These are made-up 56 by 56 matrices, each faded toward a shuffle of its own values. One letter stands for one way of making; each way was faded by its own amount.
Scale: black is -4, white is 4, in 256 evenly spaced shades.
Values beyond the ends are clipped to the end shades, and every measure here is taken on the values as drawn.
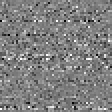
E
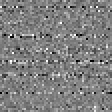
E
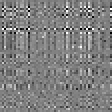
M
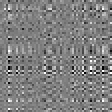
M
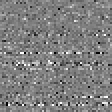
E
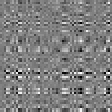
M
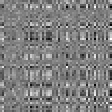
M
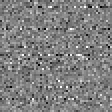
E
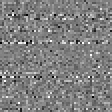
E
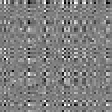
M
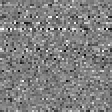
E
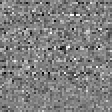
E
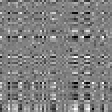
M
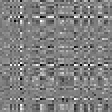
M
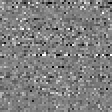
E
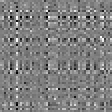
M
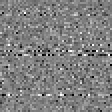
E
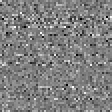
E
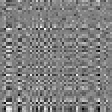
M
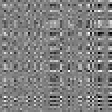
M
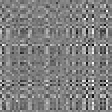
M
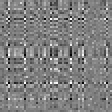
M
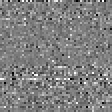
E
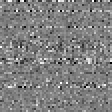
E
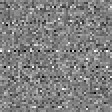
E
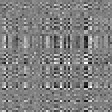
M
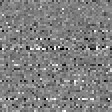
E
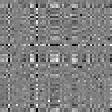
M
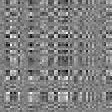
M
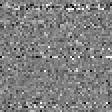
E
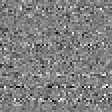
E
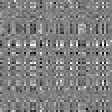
M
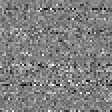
E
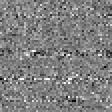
E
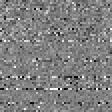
E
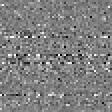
E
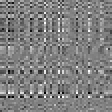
M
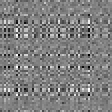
M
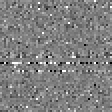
E
